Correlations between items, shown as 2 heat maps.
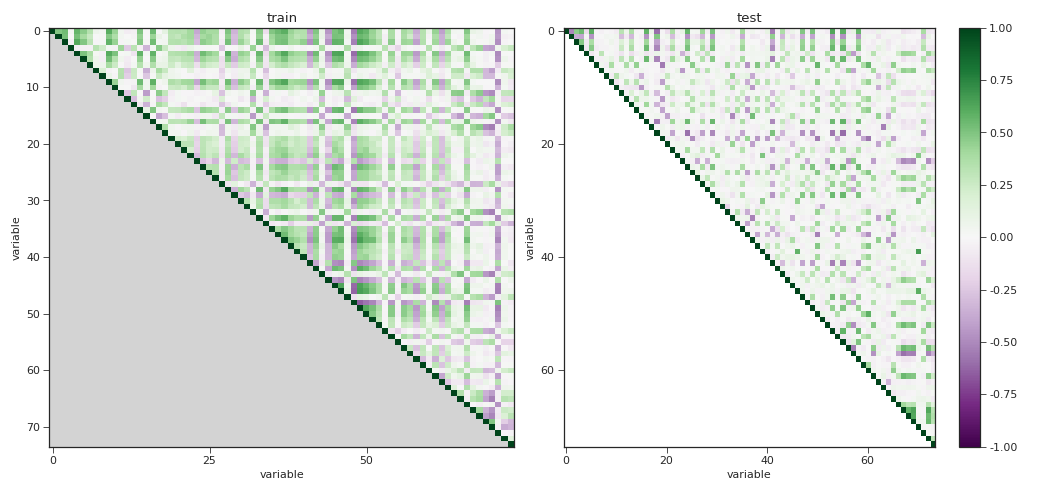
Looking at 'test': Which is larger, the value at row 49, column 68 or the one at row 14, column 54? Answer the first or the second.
the second
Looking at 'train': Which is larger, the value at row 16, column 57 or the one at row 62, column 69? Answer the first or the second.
the first
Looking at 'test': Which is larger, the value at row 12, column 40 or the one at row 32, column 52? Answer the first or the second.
the first
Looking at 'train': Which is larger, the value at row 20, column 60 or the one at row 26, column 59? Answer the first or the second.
the second
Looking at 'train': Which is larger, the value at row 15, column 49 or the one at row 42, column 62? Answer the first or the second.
the first
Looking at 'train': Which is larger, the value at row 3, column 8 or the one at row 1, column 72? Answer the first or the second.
the first
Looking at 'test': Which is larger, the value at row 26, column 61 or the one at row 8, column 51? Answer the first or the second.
the first
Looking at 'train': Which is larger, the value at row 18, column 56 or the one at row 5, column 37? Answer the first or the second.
the second
